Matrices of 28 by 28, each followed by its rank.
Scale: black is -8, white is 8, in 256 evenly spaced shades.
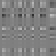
one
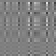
one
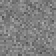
full rank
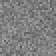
full rank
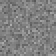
full rank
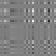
one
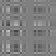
one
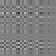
one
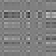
one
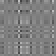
one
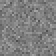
full rank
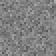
full rank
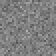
full rank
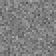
full rank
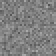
full rank
